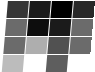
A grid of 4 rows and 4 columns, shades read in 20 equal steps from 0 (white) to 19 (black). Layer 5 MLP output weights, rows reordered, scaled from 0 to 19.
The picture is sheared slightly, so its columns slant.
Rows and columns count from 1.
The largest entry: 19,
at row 1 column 3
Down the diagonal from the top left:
15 18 13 0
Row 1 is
15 17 19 16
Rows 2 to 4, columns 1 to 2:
11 18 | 11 6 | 5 0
